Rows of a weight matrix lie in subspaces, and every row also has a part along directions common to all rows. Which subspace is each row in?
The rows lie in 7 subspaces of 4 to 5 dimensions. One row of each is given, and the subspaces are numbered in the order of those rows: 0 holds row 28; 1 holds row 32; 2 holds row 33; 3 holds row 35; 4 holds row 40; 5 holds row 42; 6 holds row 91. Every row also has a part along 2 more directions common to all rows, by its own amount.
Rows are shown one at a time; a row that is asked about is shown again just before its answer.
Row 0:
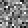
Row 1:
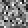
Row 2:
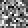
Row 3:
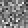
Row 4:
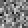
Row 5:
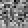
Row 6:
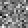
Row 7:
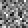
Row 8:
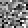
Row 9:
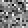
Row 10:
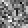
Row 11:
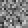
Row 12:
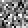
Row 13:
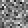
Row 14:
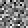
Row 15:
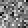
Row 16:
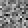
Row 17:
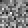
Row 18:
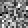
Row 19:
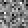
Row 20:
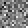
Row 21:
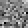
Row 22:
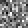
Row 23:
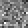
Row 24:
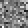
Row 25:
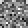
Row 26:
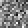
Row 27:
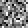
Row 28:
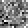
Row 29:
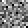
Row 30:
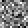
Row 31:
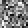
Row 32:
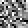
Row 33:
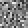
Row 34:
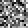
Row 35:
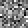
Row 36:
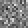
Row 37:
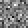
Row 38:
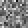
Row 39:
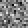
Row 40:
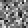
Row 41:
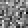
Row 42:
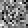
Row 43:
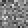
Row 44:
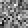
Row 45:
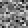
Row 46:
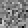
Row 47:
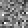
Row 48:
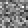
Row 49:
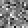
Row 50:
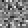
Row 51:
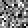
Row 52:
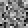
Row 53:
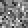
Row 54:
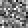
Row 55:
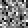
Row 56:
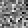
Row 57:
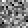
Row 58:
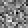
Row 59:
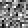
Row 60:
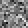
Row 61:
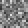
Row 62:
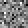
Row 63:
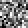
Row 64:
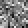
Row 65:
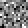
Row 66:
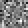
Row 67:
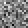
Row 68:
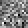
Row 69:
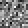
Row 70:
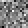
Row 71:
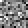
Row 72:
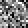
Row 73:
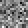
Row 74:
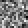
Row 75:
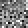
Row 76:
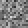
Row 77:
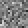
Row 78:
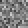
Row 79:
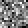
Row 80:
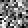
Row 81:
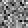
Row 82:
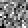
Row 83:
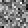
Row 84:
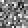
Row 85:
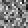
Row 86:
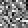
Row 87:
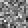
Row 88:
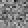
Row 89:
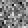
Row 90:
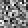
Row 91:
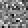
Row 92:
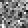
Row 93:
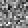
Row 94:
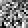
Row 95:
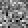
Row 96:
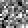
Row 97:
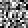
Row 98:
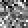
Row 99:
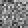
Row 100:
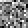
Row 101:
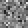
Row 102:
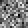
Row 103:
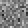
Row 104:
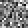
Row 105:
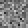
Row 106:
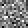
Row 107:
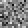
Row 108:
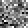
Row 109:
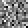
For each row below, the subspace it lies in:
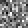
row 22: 6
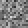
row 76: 5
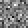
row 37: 4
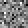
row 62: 2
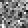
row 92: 1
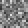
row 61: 4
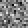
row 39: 6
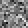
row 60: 1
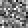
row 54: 0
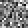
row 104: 5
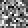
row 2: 6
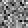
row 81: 2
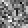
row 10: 6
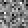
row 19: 2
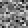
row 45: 1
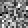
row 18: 6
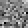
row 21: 0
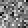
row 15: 6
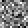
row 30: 3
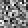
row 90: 4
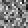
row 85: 4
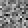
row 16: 1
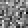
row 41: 0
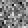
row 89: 6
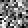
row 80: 3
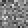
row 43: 5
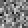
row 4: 6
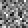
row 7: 4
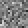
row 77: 2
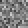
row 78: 6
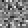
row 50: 5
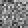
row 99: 5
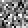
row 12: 2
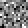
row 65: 6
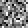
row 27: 2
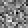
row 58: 6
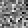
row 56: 1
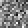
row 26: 0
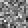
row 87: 1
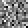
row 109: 3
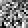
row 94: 0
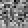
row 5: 5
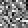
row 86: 1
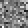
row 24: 1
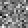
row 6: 6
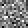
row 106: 5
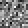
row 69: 5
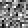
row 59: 5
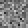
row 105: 5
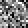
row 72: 4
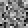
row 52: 0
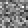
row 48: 1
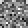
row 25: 1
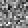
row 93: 2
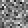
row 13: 3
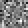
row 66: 2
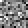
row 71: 1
